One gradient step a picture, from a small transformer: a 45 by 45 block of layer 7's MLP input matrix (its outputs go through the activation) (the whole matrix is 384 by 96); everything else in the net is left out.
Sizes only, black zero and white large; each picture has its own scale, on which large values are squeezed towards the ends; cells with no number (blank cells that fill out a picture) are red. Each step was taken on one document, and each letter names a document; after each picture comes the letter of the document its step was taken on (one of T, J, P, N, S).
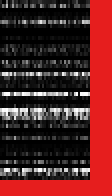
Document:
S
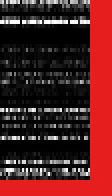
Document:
S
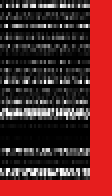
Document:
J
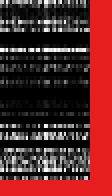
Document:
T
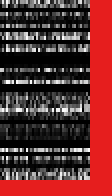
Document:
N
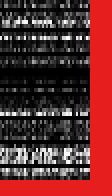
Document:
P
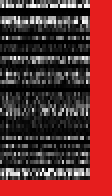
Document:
S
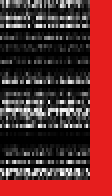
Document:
J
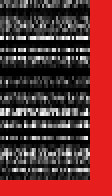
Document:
P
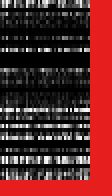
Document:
N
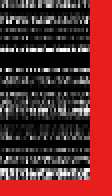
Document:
N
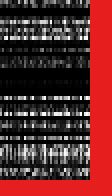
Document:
P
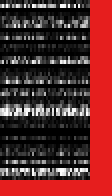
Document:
J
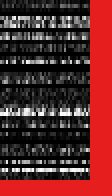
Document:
J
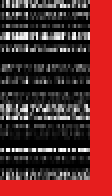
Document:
N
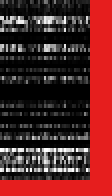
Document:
T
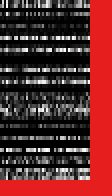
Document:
N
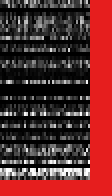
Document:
P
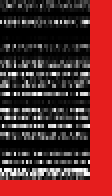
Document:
S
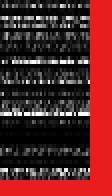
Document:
J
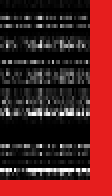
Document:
J
